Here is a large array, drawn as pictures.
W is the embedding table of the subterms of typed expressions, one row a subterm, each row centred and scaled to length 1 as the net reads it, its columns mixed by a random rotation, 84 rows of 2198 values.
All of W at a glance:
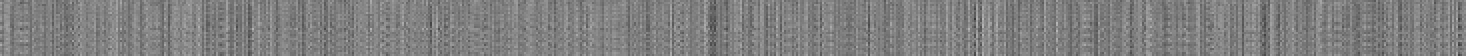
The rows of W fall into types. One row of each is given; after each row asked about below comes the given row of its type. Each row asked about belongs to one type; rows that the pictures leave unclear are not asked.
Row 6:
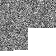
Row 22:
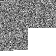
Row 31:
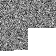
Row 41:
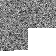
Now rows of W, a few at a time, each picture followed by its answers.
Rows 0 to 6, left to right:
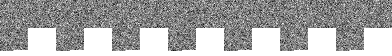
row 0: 31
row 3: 41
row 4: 31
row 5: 31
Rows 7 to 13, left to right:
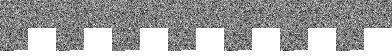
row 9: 22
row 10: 31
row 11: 41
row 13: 31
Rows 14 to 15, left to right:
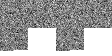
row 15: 31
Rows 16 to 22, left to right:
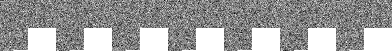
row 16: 22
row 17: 41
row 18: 6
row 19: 31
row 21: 41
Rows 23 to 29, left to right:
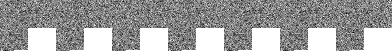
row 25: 31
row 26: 41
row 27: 41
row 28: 41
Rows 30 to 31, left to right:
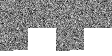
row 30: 22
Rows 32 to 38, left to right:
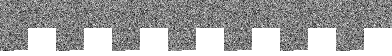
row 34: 22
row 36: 22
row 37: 41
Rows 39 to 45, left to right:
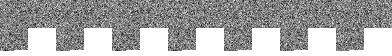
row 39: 41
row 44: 31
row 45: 22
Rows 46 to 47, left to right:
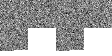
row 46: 31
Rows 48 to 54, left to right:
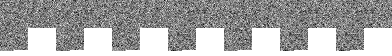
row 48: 6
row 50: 6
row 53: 41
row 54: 41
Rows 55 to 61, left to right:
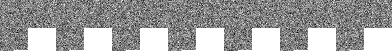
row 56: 6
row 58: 22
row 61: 22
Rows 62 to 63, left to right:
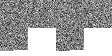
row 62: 6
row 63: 41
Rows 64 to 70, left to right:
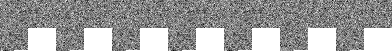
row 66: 31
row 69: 6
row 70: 31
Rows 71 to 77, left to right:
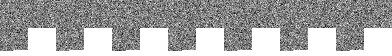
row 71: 6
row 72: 22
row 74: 41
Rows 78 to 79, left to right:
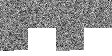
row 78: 41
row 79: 6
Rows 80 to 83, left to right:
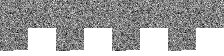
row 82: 41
